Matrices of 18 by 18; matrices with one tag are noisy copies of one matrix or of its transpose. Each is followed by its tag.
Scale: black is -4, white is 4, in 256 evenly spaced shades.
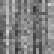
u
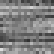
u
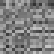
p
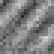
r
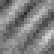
r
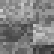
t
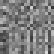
p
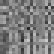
p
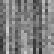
u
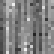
u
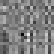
p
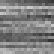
u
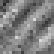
r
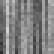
u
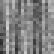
u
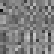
p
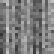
u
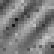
r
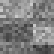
t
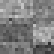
t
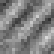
r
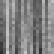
u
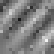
r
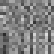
p
